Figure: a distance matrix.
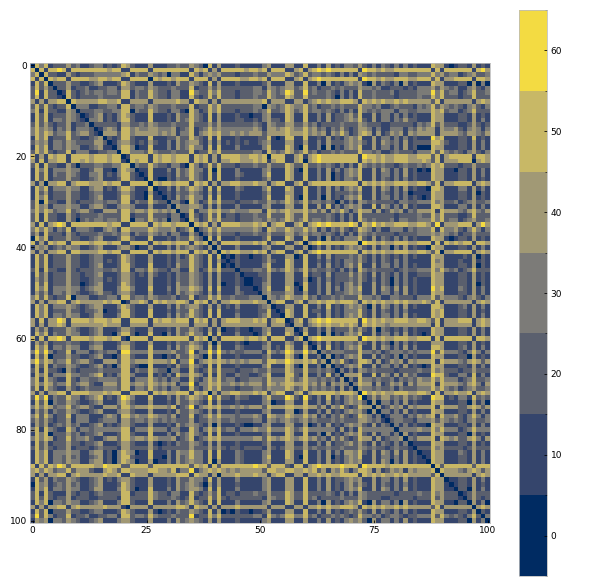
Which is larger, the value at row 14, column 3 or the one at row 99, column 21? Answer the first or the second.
the second
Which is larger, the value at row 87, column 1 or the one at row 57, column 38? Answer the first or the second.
the first
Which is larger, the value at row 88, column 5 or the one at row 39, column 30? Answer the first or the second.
the second
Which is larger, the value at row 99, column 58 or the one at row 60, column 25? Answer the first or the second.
the second
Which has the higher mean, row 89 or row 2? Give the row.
89
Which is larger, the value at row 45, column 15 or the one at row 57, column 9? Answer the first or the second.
the second
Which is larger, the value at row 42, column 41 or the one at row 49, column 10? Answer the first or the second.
the first
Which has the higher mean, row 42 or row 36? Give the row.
36
